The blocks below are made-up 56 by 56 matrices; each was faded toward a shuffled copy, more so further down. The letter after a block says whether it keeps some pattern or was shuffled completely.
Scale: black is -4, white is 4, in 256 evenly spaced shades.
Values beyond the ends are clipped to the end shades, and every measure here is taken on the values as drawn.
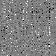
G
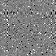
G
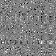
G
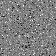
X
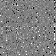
G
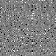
G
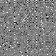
G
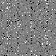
G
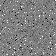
X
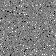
X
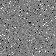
X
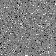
X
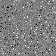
X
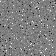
X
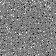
X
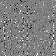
G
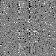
G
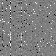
G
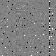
G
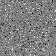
X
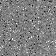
X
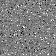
X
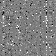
G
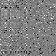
G
